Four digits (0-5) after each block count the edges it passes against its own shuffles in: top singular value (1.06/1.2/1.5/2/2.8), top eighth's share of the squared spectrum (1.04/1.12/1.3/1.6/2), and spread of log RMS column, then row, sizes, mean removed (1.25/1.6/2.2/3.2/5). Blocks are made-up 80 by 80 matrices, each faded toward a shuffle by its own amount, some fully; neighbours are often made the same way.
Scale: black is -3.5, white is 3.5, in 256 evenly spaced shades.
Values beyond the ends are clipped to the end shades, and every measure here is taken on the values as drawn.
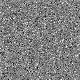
0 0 0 0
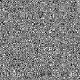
4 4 2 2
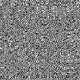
4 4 2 2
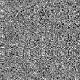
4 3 2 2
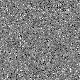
0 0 0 0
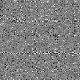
4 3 1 2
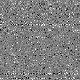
4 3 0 2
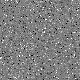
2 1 0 0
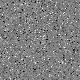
0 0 0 0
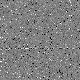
2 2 0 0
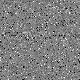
2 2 0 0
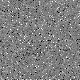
2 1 0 0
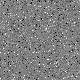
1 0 0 0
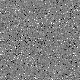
2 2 0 1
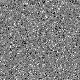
2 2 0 0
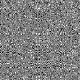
4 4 2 2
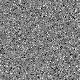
2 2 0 0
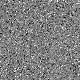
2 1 0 0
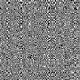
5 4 3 3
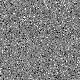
1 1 0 0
